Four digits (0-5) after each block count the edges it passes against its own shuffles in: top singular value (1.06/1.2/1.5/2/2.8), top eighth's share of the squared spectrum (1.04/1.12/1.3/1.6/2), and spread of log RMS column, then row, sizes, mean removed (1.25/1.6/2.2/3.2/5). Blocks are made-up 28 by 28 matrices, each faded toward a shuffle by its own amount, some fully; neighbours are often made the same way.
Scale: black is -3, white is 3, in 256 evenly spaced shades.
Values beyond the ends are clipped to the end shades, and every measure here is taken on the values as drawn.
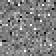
0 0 0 1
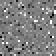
0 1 0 0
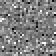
0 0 0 0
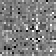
3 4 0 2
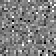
2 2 0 0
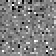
1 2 0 1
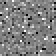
1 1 0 0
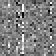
2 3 3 0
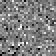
0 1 0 0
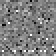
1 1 0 0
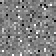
0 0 0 0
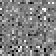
2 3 1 2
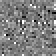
2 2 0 1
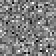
1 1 0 0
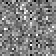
2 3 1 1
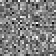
3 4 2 0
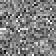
3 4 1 1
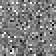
0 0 0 1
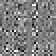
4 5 3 2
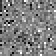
1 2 1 0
